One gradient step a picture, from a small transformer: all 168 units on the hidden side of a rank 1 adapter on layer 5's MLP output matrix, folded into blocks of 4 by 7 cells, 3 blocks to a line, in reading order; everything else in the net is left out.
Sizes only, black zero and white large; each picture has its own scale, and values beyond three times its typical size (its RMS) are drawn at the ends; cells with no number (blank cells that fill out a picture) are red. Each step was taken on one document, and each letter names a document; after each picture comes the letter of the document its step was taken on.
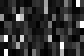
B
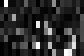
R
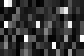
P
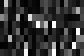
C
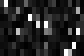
R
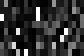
C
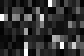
C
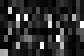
B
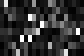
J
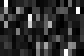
R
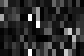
R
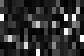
P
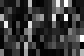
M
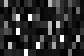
C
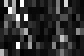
B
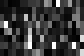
M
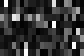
C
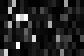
B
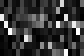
J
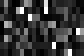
P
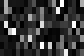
J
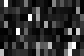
C
